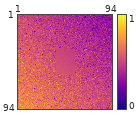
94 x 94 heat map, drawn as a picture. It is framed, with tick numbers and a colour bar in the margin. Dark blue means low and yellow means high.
Ninth with the lowest average: top right. Ninth with the highest average: bottom left. Slope: up to the bottom left. Odd patch: calmer, in the centre. Calmest part: centre. Mirror symmetry: none. Histogram: bell-shaped.
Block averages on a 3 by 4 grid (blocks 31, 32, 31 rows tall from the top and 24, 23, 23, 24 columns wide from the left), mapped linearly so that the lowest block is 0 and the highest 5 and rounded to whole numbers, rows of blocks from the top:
3210
4321
5432
